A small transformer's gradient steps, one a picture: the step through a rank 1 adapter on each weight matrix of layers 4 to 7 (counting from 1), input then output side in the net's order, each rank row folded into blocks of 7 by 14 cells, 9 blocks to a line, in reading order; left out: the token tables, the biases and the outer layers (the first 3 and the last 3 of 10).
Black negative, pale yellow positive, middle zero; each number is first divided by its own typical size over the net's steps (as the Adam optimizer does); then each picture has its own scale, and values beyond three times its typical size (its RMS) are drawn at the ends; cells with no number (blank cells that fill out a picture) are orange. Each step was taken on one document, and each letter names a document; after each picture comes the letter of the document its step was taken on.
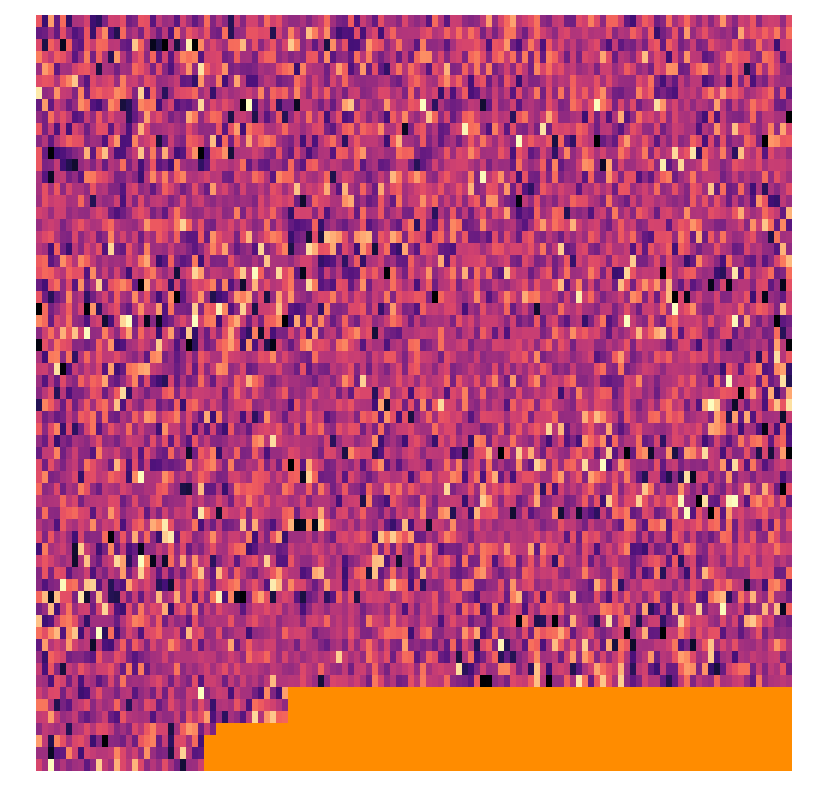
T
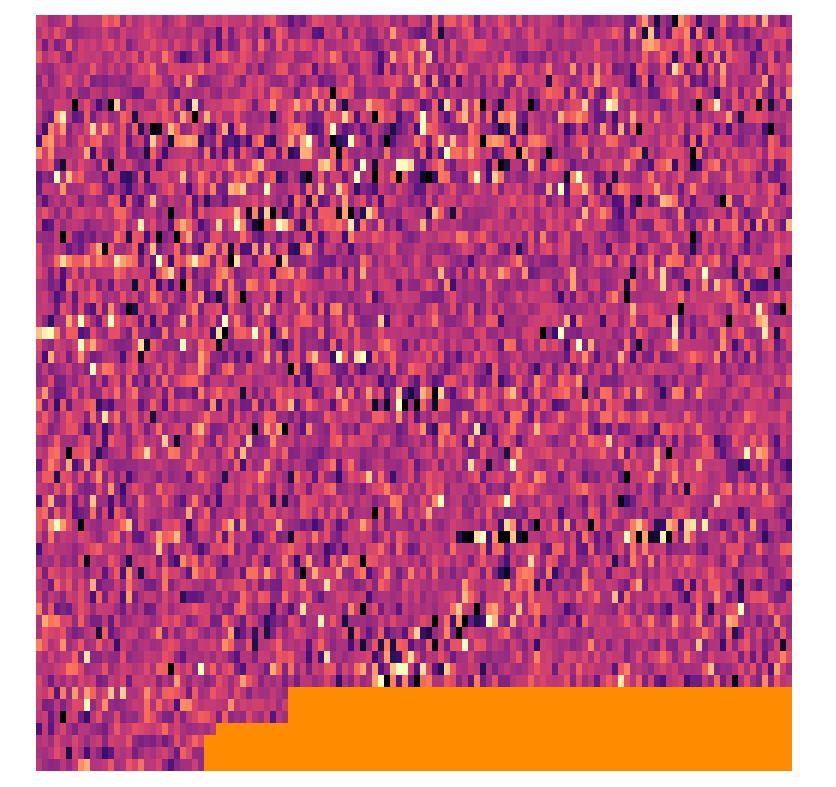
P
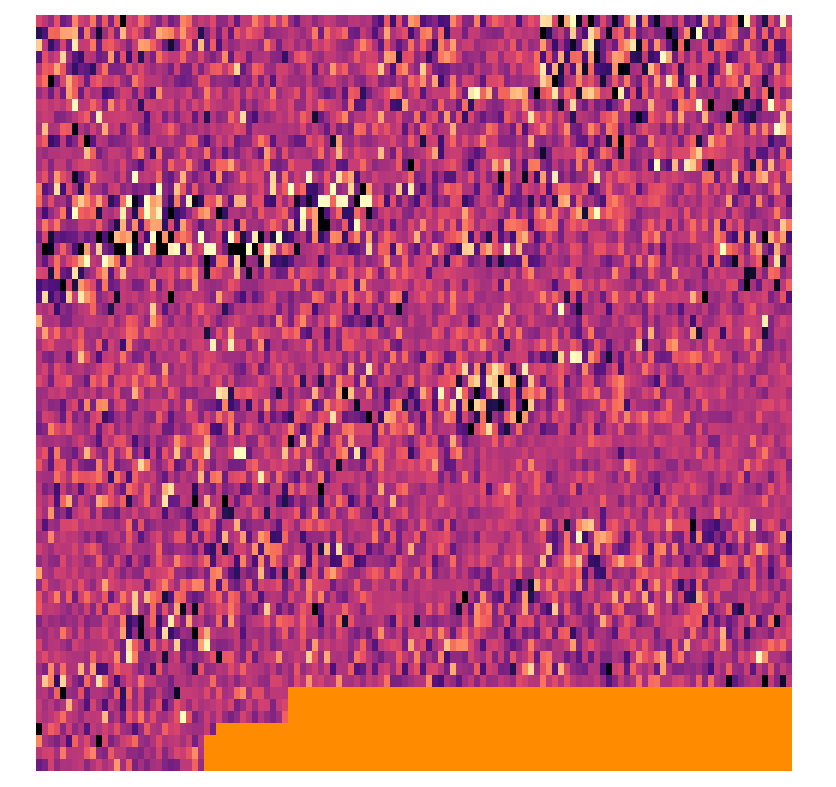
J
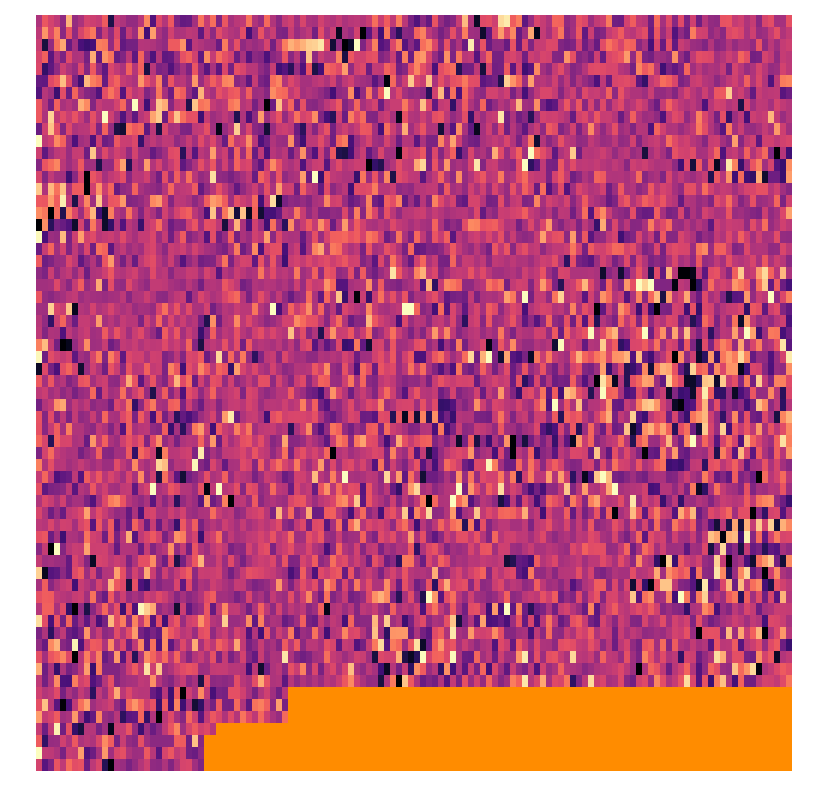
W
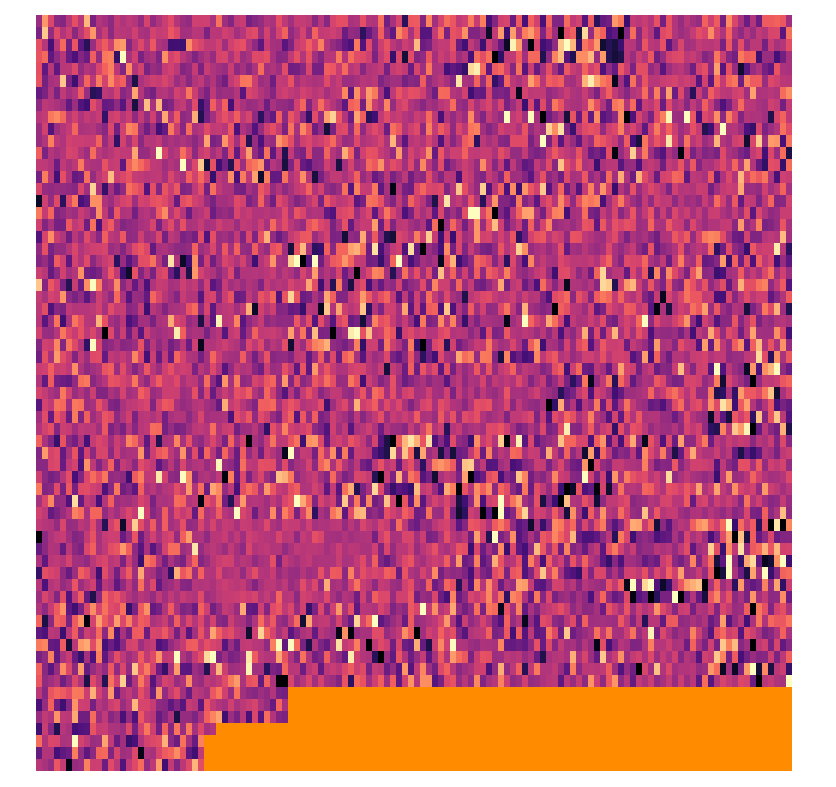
W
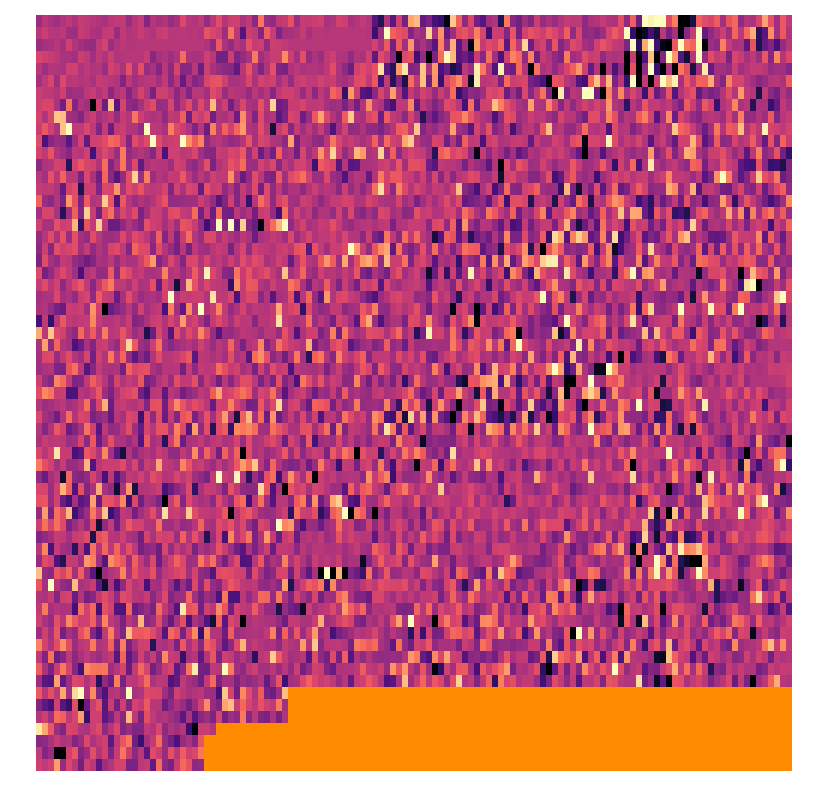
J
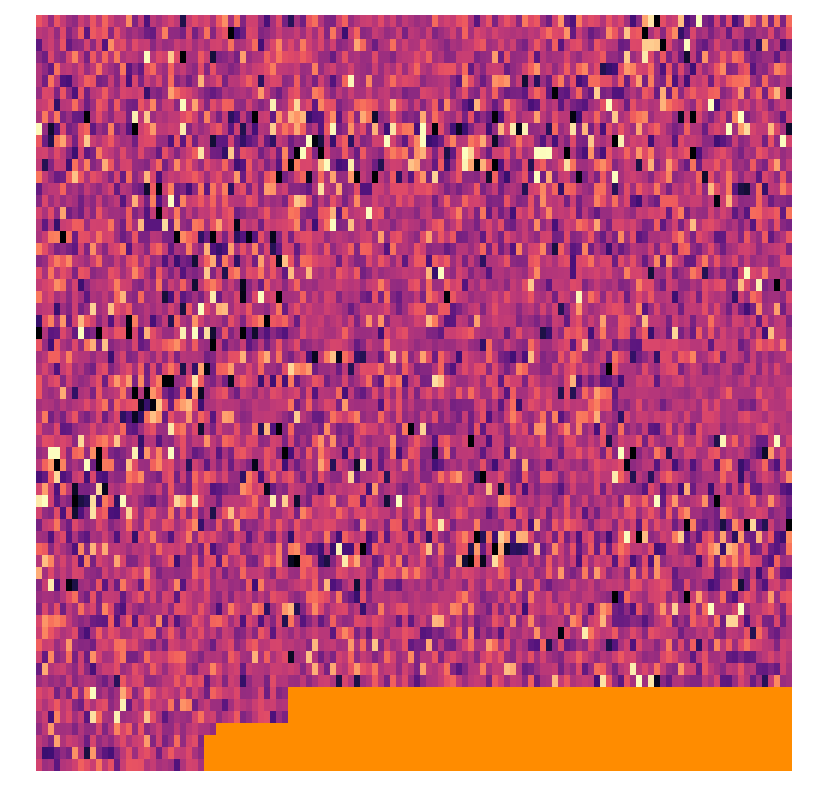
P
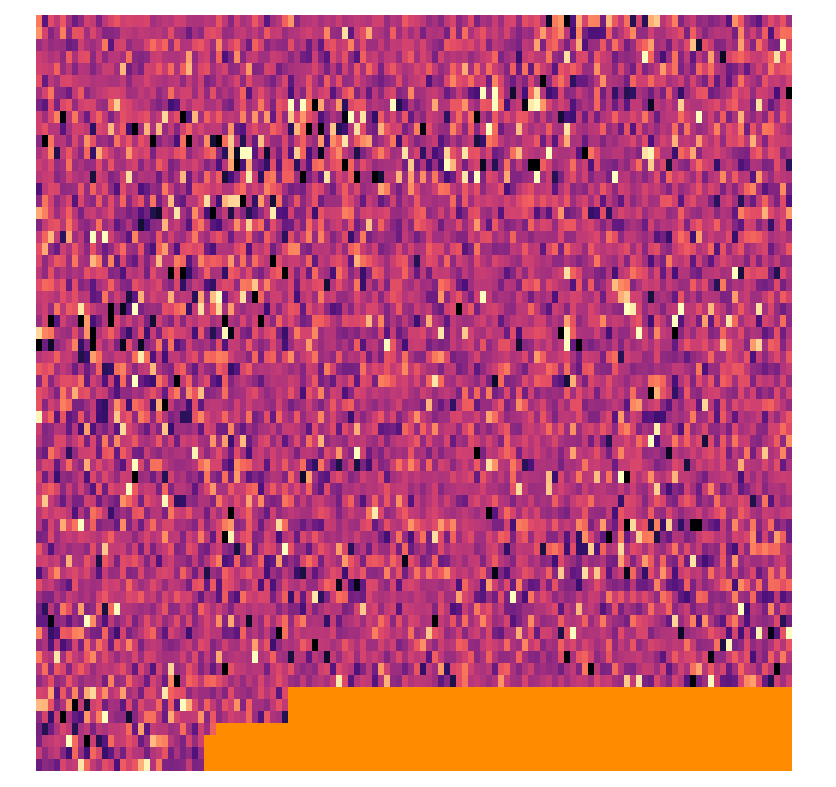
P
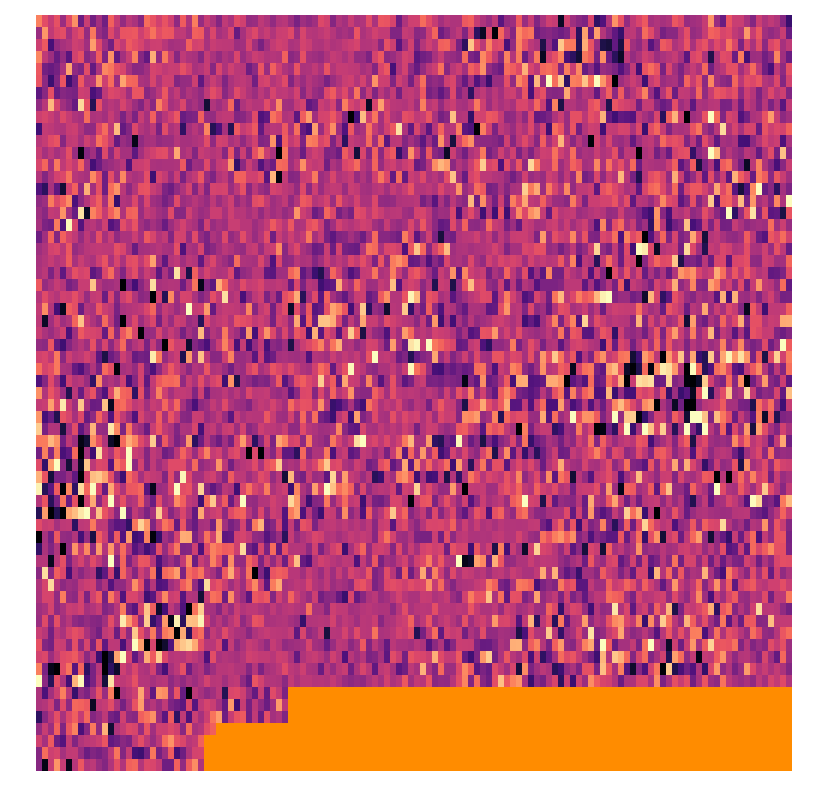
W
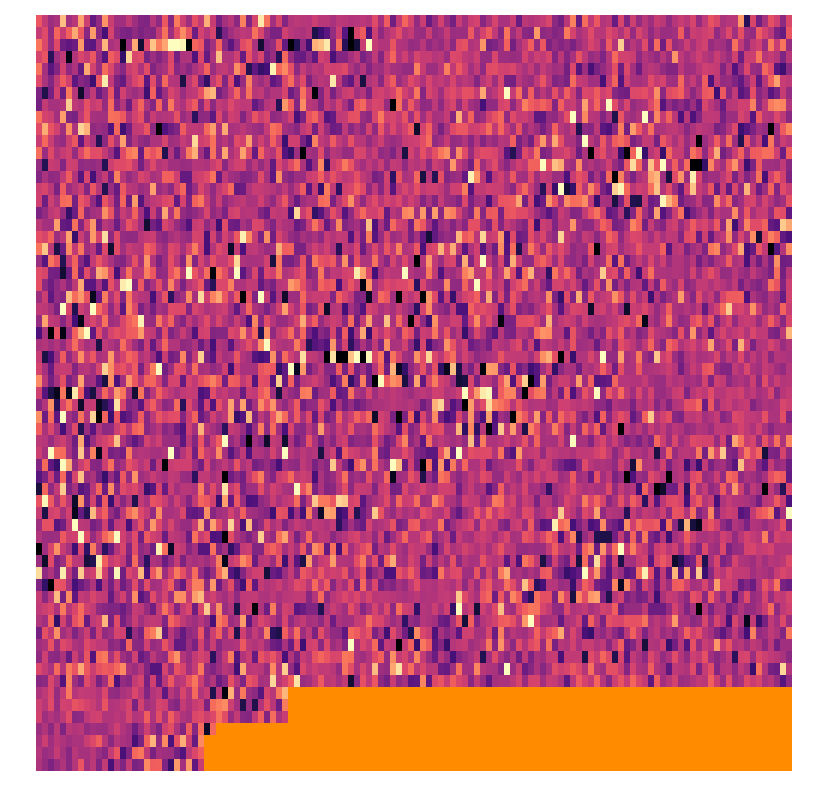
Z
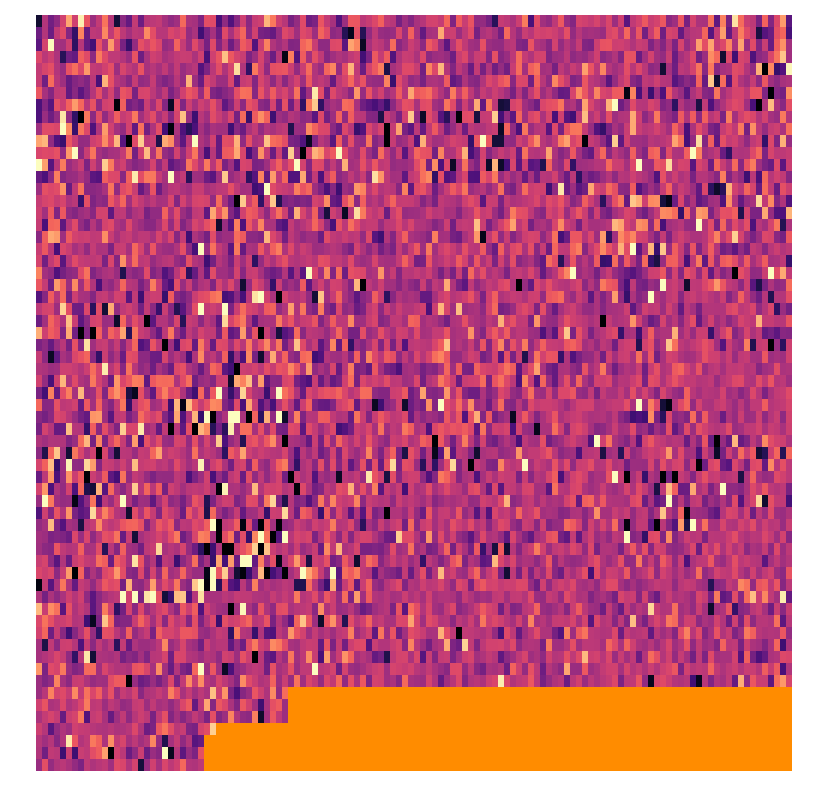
P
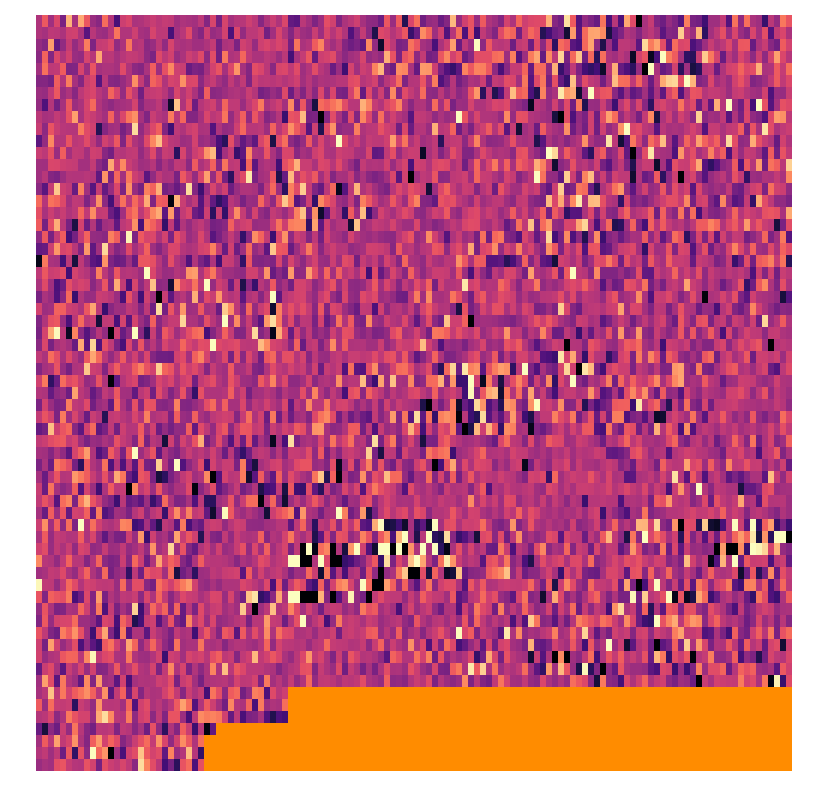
J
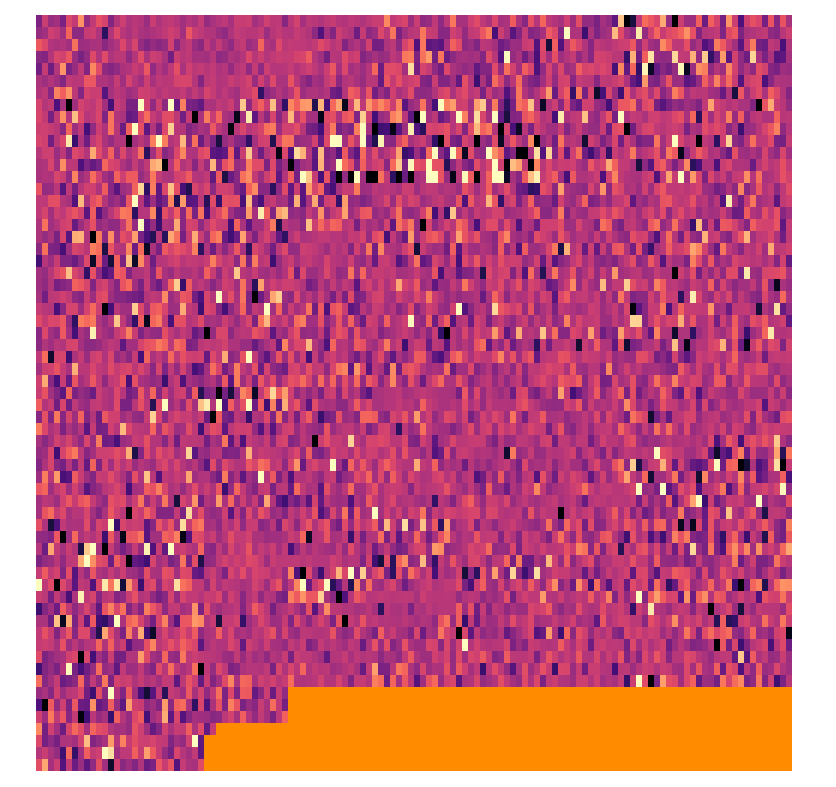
P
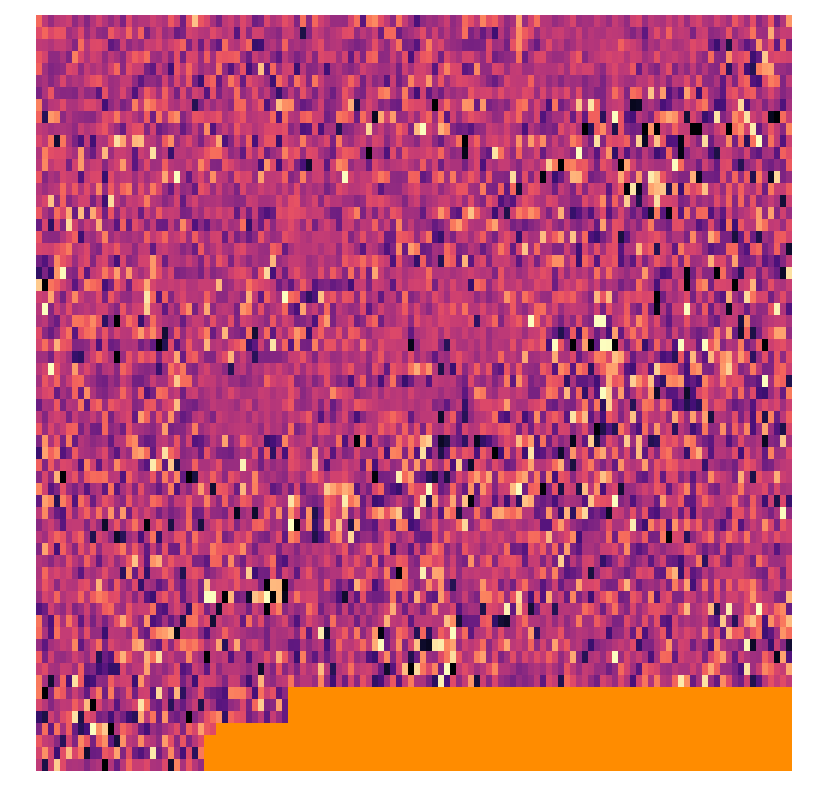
W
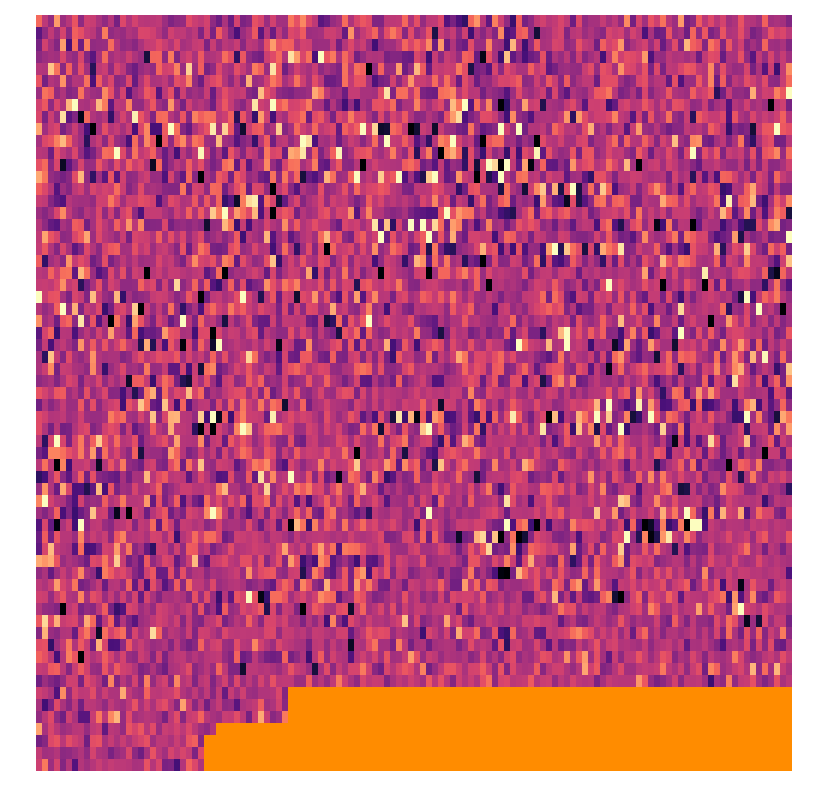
P
